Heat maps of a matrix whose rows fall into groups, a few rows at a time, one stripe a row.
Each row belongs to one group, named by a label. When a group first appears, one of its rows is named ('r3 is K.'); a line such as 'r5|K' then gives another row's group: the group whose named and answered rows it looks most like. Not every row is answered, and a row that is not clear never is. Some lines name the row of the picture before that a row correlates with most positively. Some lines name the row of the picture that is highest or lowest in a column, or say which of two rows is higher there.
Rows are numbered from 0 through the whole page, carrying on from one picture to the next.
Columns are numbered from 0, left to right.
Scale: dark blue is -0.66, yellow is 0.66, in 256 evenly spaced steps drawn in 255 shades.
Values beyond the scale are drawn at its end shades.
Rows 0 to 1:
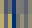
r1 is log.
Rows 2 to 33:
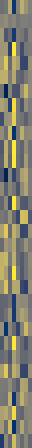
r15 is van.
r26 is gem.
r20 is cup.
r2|log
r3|cup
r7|cup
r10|gem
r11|log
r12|gem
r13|gem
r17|van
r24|log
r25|van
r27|gem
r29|van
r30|log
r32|log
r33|gem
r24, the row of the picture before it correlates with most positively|1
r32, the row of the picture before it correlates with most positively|1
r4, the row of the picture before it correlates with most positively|0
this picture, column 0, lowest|33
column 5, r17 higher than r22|Yes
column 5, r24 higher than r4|Yes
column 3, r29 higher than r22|No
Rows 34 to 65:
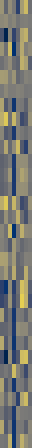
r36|van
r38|van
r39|cup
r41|log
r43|log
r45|log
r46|log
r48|cup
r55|van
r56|log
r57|log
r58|log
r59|van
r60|gem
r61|log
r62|van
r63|log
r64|log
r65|log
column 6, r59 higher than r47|Yes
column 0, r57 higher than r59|Yes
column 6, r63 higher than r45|No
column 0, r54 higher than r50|No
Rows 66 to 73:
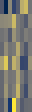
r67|gem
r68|gem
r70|cup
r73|gem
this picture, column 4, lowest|66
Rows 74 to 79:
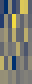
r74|van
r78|log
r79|cup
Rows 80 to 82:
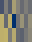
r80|gem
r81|log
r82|cup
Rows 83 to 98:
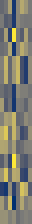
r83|log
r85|gem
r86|log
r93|cup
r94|gem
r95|cup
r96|van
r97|log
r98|cup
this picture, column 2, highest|97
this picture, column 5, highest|96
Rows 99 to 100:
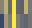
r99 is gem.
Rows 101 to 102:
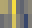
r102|gem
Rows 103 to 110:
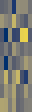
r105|van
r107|van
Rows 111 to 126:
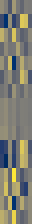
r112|van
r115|log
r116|van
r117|gem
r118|cup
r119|cup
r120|cup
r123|gem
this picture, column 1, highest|124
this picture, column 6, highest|112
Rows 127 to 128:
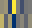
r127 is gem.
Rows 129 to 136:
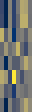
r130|van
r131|log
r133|van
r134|gem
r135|log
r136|van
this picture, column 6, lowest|132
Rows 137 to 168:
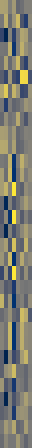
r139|van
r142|van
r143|cup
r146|cup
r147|cup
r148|log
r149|log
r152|gem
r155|log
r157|log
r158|log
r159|van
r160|log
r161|log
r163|gem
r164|log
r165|van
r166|log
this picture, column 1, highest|143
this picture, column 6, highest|142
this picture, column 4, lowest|142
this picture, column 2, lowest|152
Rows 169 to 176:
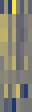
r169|gem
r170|cup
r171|cup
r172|cup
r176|log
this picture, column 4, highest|175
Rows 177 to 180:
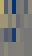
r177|log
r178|cup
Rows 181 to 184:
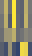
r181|gem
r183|gem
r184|van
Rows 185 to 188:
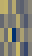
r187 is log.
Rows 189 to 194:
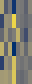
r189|log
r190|gem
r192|log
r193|gem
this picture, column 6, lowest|191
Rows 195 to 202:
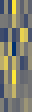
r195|gem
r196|gem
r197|van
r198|log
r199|cup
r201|gem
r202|van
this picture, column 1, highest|199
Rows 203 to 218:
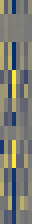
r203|log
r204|cup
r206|log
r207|log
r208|gem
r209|gem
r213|gem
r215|log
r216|log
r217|log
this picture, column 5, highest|217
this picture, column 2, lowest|209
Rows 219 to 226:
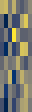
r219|cup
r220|van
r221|gem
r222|van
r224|log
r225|van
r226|van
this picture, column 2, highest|224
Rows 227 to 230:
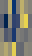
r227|log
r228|van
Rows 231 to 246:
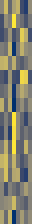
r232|gem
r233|van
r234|log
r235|cup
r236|van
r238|log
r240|gem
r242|cup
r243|cup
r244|van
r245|gem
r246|log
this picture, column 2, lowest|240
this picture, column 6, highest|236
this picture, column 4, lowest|236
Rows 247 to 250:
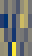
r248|van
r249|log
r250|gem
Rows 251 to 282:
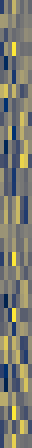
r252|cup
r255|van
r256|log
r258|van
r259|van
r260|log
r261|van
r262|van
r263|log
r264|log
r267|cup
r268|gem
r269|gem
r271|van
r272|van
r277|van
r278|van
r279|cup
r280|gem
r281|van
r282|gem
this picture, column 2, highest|260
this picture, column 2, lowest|273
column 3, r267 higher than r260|Yes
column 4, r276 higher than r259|Yes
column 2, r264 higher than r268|No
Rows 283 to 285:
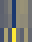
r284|log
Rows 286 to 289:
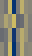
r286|log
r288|log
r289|log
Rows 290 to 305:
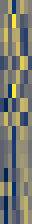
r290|log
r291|gem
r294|van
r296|gem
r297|van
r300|log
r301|log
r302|van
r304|van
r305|van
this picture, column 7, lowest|294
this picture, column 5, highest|294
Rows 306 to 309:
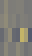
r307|cup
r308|van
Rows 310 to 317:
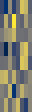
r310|van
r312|gem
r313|van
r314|van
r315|cup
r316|log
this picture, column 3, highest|311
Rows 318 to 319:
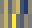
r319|gem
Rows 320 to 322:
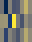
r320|van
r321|gem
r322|van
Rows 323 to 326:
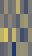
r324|van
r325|cup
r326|log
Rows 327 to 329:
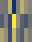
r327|log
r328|gem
